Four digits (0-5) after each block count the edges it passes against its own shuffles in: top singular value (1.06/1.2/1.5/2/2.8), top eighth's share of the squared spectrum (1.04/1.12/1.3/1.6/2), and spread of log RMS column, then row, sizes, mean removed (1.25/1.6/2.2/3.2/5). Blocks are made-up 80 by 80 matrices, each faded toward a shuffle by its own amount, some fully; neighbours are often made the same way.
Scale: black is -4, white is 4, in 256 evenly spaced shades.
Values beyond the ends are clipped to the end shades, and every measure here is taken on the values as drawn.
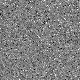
0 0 0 0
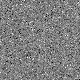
0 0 0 0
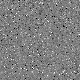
0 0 0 0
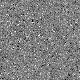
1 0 0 0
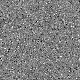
0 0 0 0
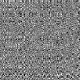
4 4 3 3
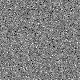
1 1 0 0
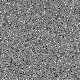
0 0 0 0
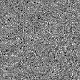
3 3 1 1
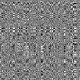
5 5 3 3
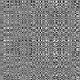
5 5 4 4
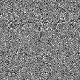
3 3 1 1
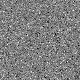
0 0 0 0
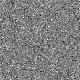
0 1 0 0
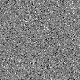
3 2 1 0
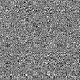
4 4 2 2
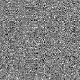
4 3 2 1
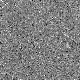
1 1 0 0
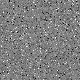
2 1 0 0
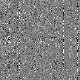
2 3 3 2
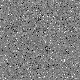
2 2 0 1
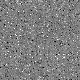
2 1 0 0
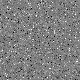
0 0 0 0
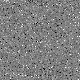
2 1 0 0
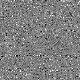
3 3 1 2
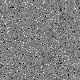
2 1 0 1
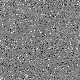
1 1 0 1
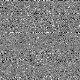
2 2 0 3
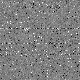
2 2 0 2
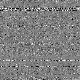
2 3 0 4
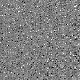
3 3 2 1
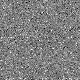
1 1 0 2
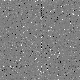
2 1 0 0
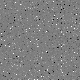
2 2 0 0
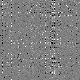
4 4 3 2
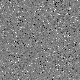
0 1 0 0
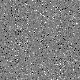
1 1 1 0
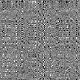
4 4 3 2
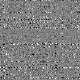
2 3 2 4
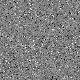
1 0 0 1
